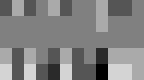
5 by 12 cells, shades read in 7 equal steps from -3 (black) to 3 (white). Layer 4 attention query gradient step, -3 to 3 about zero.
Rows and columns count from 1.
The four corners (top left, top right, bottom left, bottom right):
-1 0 2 1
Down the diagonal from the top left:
-1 0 0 0 -2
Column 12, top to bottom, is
0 0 0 1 1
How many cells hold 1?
11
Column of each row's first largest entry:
2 9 1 1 1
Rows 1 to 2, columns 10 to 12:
-1 -1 0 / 0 0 0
